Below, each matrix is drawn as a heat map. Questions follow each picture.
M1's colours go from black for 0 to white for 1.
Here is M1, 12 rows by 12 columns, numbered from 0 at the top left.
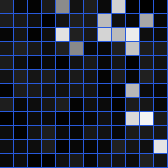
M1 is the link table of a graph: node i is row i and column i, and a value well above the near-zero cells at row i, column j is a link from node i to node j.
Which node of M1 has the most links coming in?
node 9
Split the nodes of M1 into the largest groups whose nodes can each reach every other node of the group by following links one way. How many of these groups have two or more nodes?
0
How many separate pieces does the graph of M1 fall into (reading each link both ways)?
1
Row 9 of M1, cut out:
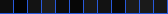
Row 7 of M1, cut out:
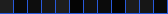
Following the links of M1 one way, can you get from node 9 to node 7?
no
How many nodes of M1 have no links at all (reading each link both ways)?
0
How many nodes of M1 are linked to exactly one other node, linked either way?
3
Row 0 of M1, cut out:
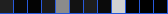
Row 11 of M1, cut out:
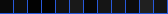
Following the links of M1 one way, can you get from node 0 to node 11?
yes
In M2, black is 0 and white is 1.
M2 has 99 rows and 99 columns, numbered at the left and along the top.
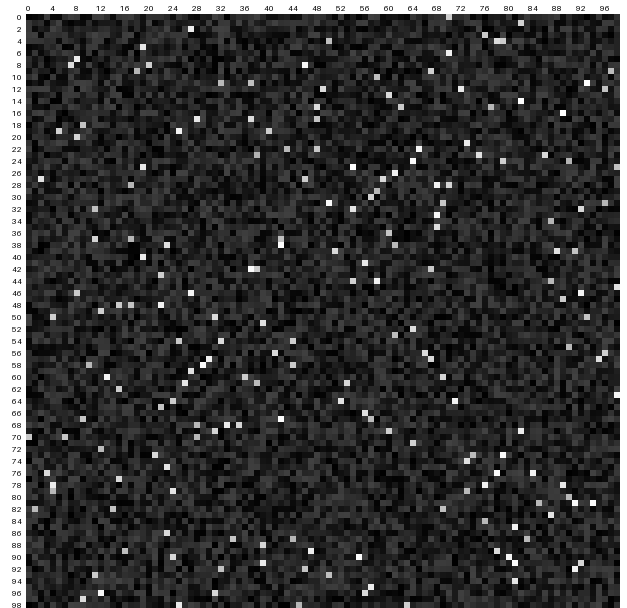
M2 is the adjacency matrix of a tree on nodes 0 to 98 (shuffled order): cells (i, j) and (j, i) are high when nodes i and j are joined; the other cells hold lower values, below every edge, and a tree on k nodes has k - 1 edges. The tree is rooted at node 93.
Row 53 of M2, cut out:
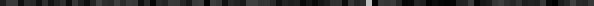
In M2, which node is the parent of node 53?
61
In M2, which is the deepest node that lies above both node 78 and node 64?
4
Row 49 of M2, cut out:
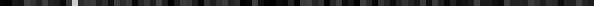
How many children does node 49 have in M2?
0
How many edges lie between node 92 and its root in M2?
3
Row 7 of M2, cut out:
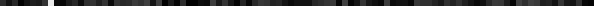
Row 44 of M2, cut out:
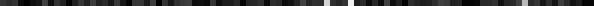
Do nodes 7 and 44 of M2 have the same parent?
no
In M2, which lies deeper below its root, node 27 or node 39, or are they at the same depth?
the same depth
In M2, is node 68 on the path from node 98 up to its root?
no
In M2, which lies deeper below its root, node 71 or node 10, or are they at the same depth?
the same depth
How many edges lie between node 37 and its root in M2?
2
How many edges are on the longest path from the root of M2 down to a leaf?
6
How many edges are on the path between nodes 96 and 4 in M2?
3
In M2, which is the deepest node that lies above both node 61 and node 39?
11
